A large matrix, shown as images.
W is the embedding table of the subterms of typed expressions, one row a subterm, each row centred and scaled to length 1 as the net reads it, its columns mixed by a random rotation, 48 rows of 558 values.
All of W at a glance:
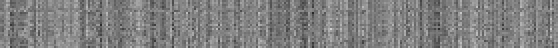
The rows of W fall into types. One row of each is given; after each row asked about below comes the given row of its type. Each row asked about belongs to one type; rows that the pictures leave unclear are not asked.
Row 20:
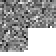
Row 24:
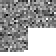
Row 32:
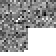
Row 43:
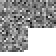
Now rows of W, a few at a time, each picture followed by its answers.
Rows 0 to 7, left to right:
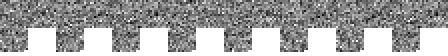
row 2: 32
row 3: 24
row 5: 32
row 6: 43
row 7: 32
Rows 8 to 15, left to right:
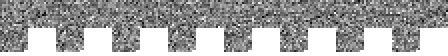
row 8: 32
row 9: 20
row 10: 43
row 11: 20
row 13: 43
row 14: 24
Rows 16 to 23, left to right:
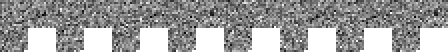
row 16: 32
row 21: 43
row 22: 43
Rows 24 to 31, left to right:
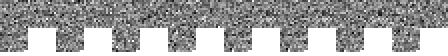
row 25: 24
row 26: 43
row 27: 20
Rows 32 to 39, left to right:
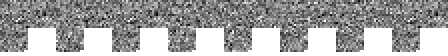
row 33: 43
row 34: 32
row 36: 20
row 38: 24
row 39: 32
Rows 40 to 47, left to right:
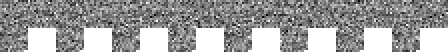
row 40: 24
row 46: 24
